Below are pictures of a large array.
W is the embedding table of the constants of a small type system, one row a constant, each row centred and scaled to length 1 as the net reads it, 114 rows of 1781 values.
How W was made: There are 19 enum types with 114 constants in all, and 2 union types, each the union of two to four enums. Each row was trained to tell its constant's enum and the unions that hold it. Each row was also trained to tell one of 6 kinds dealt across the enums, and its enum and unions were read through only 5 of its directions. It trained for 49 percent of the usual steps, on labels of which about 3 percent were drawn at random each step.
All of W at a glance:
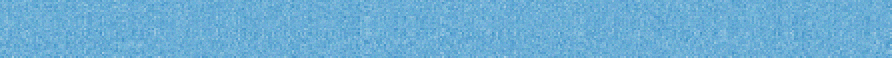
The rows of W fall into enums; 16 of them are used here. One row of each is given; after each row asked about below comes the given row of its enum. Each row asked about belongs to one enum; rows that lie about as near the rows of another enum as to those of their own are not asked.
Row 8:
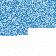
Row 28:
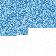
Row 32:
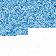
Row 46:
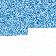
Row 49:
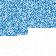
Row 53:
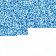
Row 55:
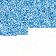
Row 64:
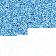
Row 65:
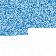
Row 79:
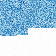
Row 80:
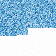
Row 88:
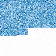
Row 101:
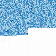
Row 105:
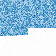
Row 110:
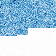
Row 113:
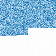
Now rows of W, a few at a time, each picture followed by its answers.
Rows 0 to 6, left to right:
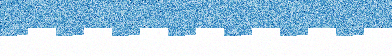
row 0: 110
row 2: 32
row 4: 53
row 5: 88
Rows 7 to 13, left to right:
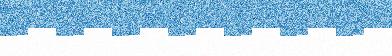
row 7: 105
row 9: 101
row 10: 64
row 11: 49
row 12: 80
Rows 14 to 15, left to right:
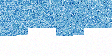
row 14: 32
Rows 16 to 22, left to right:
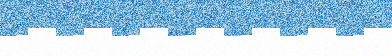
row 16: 32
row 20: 101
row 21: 110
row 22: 64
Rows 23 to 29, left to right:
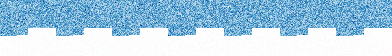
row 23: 88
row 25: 88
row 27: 8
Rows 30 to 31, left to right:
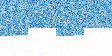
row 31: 80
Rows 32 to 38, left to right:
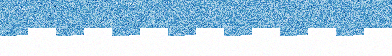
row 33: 79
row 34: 105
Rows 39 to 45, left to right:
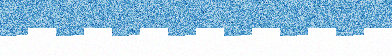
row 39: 32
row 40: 105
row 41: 110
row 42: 64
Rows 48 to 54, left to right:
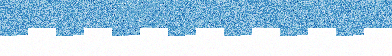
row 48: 65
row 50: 101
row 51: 49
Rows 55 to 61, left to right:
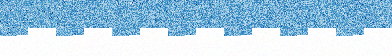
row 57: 105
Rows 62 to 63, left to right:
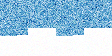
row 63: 79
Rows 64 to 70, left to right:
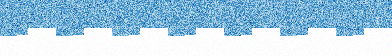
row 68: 64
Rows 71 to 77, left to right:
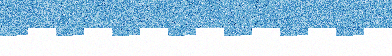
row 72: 79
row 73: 53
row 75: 101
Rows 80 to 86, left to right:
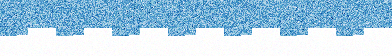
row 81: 65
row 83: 110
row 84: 110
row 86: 80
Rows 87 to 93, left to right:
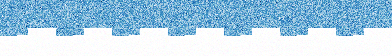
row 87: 49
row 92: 64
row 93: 49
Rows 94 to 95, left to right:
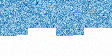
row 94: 46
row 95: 88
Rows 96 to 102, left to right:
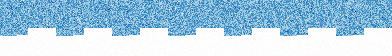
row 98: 79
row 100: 53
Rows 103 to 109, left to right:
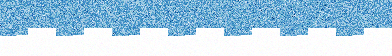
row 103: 32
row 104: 101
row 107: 113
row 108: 79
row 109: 88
